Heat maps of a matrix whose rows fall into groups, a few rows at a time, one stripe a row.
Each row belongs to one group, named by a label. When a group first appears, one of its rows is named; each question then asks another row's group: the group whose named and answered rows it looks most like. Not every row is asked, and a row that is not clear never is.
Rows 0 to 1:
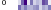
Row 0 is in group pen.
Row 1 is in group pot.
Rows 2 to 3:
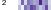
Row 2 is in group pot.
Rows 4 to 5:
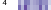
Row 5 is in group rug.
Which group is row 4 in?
rug
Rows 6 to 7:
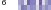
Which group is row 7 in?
pen
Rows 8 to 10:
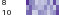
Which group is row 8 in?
rug
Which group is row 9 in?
pot
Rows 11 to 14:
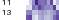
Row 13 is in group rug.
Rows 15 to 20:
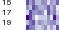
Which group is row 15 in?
pot
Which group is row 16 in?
rug
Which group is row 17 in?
pen
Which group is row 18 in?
rug
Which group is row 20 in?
pot
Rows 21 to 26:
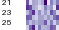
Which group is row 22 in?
pot
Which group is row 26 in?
pen
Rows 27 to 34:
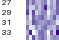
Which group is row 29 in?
pot
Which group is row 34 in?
pot
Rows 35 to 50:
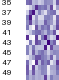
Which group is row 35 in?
pot
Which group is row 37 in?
pen
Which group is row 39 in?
pot
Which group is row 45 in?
pot
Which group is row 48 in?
pot
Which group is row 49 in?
pot
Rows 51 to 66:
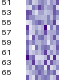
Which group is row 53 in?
rug
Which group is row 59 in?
pot
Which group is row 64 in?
pen
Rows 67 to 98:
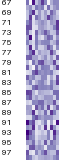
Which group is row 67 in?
pot
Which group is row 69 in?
pen
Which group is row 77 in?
pen
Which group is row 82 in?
pot
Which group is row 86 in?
pot
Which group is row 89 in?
pen
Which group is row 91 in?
pot
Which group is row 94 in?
rug
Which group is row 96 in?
pen
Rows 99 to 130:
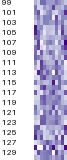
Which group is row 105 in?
rug
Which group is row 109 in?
pot
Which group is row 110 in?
pot
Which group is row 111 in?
rug
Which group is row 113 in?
pen
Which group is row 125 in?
pot
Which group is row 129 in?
pen
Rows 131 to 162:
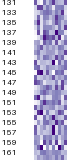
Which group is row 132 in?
pen
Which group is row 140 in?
pen
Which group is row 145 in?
pen
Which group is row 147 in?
rug
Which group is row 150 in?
pot
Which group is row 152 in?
pot
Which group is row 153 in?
pen
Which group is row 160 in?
pen
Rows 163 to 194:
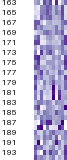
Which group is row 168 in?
rug
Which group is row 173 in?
pot
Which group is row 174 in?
pot
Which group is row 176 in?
pot
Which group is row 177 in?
pen
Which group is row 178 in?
pot
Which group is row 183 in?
pen
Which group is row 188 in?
pen
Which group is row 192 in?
pot
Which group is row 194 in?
pot
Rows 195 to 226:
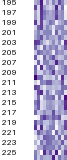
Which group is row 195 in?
pen
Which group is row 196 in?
rug
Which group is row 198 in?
rug
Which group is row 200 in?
pen
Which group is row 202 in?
pen
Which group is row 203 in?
pot
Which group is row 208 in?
pot
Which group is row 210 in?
rug
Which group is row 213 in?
pen
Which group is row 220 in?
pot
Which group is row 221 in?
pen
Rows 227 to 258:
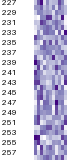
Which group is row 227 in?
pen
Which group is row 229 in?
pen
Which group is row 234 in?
rug
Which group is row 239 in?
rug
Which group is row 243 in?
pot
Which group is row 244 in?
rug
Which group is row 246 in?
pen
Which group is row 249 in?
pen
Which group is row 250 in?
pot
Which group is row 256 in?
pot
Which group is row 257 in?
pot
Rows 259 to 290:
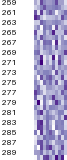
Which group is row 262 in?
rug
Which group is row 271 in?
pen
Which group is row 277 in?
rug
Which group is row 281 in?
pen
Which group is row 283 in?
pen
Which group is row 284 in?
pen
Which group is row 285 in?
pot
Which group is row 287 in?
pen
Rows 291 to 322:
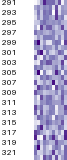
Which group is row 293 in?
pen
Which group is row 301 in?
pen
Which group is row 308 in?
pen
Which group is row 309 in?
rug
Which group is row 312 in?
pot
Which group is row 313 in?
pot
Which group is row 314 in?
pen
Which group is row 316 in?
pen
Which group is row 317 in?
pot
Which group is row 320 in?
pot
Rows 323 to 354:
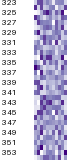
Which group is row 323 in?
pen
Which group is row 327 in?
pen
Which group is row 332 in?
pot
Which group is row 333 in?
pot
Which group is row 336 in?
rug
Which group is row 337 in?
pot
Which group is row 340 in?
pen
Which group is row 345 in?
pen
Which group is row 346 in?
pot
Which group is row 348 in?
rug
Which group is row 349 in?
pen
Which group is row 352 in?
pen
